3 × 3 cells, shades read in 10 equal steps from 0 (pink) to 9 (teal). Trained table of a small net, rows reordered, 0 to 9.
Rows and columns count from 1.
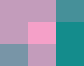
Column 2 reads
2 0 2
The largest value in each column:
5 2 9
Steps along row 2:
down up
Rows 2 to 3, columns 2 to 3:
0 9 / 2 9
